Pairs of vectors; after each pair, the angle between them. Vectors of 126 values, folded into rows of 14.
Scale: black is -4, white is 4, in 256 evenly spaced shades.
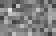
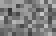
nearly opposite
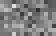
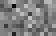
nearly opposite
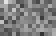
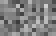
partly aligned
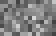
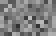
nearly opposite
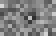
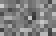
nearly parallel
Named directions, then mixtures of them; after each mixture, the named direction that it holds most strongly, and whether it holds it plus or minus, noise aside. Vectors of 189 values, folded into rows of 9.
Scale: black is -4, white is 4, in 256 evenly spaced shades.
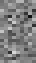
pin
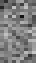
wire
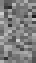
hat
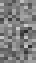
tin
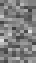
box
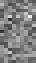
pin, minus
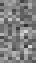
tin, minus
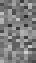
tin, minus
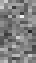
wire, minus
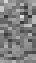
wire, minus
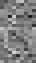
pin, plus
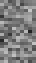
box, minus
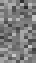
tin, minus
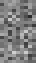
tin, minus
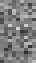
tin, plus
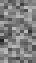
box, minus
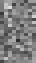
hat, minus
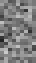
box, minus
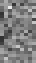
hat, minus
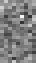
wire, minus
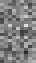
tin, plus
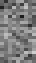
wire, plus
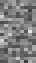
box, plus
